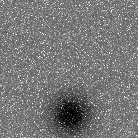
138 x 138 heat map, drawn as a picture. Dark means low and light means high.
The ninth with the lowest average is the bottom middle. No single row or column stands out from its neighbours. The distribution is heavy-tailed on both sides. A single dip lies in the bottom middle. No regular stripes run through it.
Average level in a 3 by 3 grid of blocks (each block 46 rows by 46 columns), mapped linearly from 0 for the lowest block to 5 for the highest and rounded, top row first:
555
555
505
